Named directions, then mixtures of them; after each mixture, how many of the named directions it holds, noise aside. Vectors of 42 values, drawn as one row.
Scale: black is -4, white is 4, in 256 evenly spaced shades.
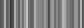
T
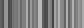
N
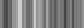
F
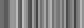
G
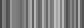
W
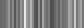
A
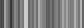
three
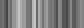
two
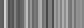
three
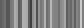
two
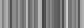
two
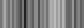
three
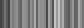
three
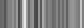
two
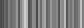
three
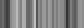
three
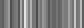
two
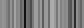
one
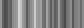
one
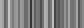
two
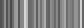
three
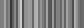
three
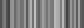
one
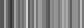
two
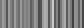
two
